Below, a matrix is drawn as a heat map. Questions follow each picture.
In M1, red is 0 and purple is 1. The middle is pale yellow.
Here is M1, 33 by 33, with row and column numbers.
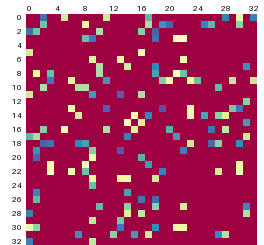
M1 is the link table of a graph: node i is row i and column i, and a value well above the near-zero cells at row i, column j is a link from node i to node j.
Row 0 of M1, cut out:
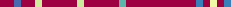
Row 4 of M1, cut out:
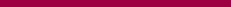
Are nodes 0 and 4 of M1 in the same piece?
no
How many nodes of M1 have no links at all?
1
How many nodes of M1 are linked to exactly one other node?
2
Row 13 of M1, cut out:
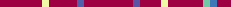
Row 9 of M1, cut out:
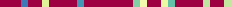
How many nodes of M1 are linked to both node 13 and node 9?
5
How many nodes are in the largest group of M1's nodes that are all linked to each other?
3
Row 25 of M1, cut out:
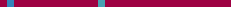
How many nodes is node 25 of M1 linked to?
2
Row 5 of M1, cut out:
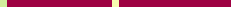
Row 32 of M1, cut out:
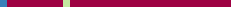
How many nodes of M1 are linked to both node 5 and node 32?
1
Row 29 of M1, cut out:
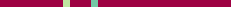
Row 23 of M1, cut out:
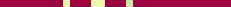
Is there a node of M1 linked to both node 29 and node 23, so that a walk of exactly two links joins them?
yes
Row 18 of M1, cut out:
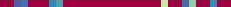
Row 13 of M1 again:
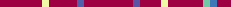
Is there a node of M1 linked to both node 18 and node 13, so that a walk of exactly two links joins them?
yes
